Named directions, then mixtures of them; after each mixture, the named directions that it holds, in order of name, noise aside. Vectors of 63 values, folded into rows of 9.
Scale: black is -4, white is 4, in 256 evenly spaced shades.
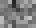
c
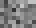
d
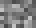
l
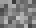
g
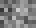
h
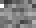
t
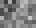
c, d, h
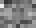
t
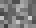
c, h, l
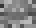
l, t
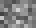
h, l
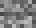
l, t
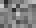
d, t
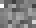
g, t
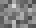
c, g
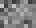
g, h, t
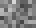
c, h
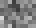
c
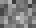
g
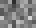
c, h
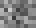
h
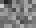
g, h, t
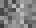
d, g, h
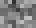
c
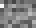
g, t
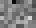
c, g, l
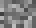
l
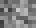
h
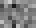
c, l, t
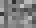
c, d, l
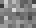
c, d, t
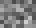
l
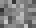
g, h
